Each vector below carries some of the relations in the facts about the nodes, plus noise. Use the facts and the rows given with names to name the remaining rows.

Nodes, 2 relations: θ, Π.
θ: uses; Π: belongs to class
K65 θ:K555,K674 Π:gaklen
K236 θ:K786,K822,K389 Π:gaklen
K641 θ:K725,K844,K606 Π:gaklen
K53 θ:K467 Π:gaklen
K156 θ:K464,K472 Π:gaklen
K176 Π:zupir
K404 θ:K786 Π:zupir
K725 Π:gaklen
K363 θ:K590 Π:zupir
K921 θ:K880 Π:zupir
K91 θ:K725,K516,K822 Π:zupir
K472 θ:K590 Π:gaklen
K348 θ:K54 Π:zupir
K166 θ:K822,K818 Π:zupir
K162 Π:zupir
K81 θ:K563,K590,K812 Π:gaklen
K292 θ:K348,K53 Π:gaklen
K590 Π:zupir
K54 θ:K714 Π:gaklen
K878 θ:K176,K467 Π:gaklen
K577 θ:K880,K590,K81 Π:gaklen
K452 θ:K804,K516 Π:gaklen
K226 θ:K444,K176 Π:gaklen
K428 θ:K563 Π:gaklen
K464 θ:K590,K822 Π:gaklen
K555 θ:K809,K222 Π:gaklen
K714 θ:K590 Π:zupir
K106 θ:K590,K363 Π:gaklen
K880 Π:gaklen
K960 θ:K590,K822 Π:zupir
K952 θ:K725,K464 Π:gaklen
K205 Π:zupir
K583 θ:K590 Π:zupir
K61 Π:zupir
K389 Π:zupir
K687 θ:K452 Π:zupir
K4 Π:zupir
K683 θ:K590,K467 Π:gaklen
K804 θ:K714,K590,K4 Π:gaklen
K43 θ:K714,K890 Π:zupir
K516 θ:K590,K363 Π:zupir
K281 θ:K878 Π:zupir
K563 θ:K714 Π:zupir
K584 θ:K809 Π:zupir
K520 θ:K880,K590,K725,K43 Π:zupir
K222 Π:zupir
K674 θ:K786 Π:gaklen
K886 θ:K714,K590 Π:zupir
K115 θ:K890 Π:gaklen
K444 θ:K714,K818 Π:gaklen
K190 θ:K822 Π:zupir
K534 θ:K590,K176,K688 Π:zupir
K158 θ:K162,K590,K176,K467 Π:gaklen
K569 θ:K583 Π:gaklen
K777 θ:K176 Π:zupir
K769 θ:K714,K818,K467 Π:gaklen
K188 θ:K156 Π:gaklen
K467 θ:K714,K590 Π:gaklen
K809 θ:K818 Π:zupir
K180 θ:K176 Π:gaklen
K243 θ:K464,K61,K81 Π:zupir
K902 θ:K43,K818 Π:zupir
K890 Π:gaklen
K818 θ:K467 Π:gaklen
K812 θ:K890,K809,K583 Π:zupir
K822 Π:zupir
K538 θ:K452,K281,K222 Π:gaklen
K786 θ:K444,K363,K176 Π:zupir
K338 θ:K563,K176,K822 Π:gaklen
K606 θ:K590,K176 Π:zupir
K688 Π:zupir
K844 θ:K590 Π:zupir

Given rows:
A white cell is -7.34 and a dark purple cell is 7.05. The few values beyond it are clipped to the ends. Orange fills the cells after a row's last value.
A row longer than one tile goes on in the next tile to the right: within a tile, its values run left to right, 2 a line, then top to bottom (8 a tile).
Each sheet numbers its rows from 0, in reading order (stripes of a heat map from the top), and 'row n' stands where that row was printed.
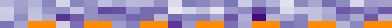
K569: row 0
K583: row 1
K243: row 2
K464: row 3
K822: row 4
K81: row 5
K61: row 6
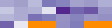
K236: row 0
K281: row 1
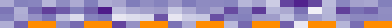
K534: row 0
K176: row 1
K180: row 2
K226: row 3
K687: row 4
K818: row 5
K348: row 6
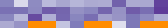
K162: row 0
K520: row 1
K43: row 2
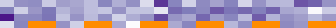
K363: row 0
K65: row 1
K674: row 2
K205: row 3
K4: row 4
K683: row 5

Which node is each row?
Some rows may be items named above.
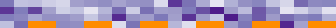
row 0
K687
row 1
K577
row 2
K516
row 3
K809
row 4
K960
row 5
K464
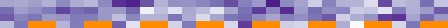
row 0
K520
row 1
K348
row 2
K818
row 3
K804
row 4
K563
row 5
K404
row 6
K674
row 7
K590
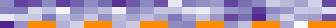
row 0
K878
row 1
K444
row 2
K444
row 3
K472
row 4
K166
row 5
K674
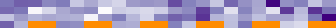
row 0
K53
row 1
K452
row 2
K106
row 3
K166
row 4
K54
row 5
K786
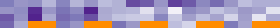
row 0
K190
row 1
K91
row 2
K158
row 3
K444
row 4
K538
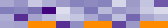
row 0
K812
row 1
K338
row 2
K156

